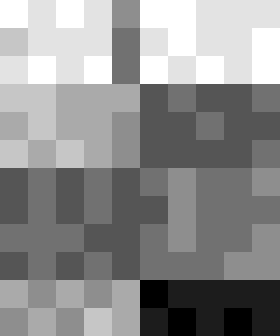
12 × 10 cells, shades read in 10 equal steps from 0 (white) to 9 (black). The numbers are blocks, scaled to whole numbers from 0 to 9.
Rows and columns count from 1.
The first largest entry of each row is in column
5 5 5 6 6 6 1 1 4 1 6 7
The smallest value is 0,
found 11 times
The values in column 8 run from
0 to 8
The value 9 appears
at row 11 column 6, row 12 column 7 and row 12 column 9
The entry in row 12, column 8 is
8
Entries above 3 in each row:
1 1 1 5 6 6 10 10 10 10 7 7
